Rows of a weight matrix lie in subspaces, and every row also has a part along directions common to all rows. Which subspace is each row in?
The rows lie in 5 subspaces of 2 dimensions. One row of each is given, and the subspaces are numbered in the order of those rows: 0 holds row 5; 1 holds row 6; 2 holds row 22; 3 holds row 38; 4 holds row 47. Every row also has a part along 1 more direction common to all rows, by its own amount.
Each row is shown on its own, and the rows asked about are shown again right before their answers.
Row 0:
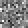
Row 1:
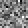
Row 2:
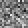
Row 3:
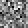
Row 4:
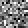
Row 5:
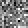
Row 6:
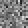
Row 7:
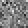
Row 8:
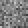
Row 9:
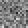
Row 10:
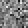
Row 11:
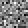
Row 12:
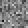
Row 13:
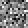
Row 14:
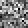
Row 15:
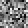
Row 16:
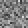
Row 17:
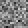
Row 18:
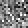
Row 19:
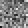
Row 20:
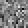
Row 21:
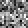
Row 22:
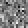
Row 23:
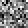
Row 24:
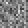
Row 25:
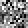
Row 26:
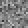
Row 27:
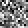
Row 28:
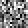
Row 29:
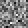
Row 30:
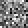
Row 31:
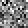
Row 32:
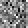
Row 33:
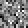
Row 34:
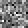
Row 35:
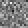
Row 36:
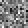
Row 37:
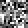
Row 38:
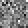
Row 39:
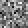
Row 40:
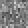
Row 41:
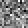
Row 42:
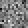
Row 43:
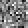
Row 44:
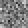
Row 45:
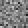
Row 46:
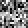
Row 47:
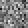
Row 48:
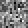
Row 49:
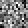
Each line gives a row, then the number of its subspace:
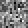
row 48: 3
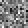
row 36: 2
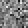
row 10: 1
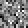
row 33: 2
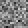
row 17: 1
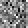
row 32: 2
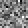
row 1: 1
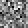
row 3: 0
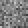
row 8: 0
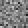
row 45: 0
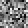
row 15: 0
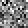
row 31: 3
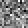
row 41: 1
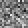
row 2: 1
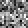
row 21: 3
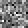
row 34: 4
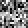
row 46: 3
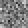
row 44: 4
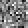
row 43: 4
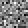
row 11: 0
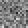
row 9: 2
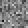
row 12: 4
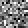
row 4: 0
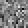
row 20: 2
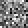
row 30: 0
